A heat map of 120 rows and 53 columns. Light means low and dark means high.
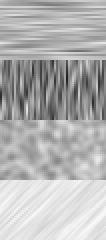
The table splits into 4 rows of 1 panel. Panel 1,1: low, streaked across. Panel 2,1: middling, streaked downward, strong in contrast. Panel 3,1: low, blotchy. Panel 4,1: very low, slanting up to the right, faint in contrast.
